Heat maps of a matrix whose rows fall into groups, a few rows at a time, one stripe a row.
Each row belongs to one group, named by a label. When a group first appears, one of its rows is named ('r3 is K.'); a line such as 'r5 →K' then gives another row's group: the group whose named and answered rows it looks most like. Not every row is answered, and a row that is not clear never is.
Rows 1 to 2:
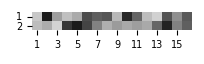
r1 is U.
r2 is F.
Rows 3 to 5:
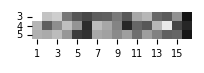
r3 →F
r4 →U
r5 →F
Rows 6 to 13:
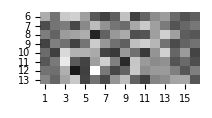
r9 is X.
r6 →U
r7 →X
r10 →U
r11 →X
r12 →X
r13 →U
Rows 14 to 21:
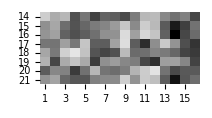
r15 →F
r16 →F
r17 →U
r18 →U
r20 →X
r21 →F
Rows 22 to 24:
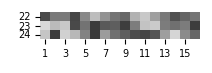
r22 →X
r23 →F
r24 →U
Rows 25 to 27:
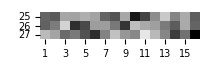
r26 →X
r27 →F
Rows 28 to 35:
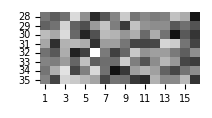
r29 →X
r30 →F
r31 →U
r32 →X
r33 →U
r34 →X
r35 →U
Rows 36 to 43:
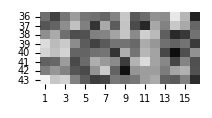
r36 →U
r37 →U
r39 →F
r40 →F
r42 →X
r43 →F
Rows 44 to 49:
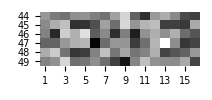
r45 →F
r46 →U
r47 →U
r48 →F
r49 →X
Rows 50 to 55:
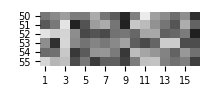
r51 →X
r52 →F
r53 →U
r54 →X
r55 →F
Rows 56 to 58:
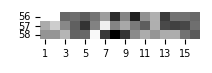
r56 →F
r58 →X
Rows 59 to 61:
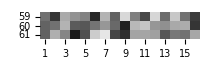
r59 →U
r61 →X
